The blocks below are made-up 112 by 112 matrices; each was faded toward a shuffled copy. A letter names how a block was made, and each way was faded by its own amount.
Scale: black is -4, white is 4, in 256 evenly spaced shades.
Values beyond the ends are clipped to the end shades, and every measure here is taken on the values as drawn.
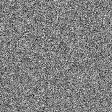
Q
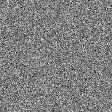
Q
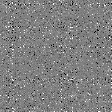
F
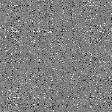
F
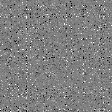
F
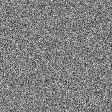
Q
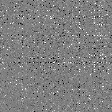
F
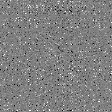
F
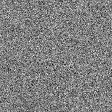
Q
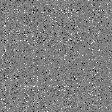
F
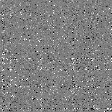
F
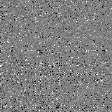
F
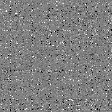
F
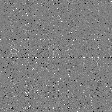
F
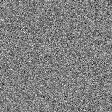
Q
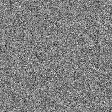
Q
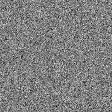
Q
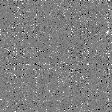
F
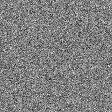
Q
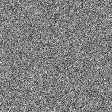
Q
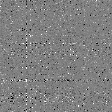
F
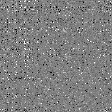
F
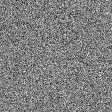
Q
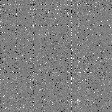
F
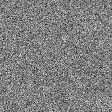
Q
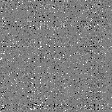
F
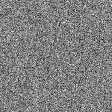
Q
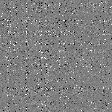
F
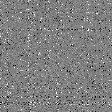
F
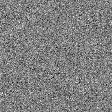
Q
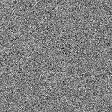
Q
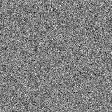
Q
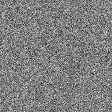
Q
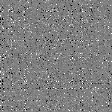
F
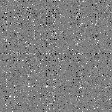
F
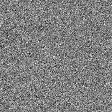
Q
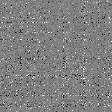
F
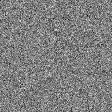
Q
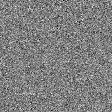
Q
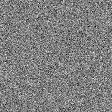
Q
